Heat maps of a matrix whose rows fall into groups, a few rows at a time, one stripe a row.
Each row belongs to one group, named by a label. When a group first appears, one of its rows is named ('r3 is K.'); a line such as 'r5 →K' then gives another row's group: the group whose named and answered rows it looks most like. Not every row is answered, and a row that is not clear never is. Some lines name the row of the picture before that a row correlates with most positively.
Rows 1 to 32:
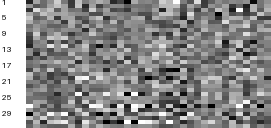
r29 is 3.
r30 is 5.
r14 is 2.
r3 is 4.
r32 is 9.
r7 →9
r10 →3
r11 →2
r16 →5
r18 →9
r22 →2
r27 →4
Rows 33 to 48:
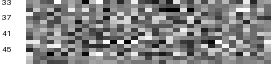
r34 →9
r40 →5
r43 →4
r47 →4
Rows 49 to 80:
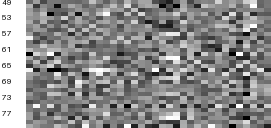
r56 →9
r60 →5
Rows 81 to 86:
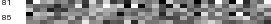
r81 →4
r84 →4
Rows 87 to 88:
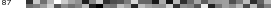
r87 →3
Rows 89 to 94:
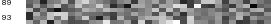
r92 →3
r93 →3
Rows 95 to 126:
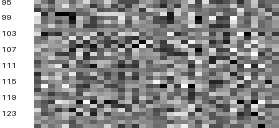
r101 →5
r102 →4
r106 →4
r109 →5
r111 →4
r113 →3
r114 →4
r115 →5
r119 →4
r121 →5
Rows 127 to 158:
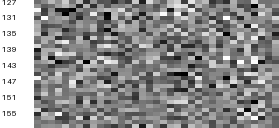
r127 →5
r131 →4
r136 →9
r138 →4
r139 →4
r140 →3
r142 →9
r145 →9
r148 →3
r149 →9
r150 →4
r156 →9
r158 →5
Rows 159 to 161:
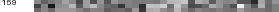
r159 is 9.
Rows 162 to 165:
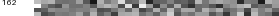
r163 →4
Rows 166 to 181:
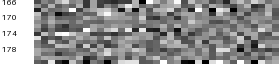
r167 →2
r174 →3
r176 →2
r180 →5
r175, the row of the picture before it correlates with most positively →165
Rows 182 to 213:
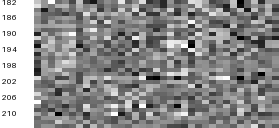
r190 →3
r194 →5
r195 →3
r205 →4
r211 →5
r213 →9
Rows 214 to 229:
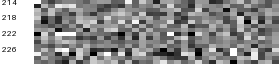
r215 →3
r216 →2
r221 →9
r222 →3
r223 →4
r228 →9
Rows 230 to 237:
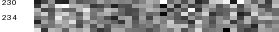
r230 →2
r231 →3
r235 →3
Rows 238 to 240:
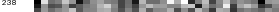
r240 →3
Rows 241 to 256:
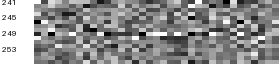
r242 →5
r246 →4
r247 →9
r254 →9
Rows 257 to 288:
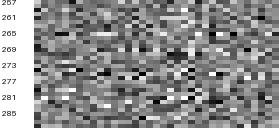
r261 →2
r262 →5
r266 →3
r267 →5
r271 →9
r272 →3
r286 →5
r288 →4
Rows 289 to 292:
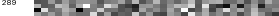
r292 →5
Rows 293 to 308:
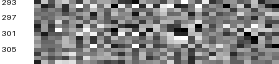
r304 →5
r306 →3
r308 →3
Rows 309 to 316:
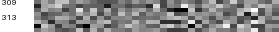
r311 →9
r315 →2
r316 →9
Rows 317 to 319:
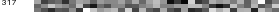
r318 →5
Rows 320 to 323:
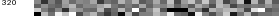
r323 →3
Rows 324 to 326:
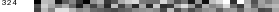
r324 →2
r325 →4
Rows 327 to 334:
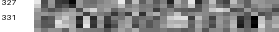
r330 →5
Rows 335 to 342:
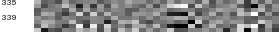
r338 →9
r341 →9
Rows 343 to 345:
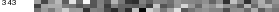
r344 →4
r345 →5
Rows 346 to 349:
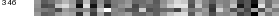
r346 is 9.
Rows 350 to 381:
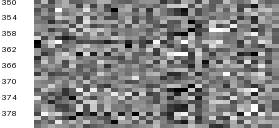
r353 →9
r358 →9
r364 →3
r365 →4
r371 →2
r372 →9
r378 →4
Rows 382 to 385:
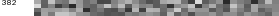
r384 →5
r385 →3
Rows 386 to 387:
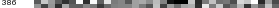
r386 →9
